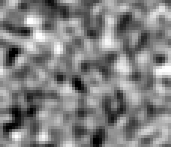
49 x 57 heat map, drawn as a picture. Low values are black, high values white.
The field is mottled with small blotches. The histogram is bell-shaped. There is no overall slope. The ninth with the highest average is the middle right.
